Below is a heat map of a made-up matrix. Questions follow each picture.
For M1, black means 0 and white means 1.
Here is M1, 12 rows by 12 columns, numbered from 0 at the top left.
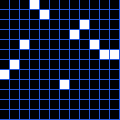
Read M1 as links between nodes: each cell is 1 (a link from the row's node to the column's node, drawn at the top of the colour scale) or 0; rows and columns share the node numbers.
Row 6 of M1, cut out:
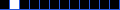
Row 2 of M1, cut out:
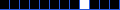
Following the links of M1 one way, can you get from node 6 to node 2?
yes
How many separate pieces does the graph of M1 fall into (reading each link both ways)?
3
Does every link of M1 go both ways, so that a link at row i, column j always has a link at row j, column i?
no
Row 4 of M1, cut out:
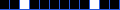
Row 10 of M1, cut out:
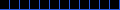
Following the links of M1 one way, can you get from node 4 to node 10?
no
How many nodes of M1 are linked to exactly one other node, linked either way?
3
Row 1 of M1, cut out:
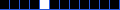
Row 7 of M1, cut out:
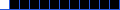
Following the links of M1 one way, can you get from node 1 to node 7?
no
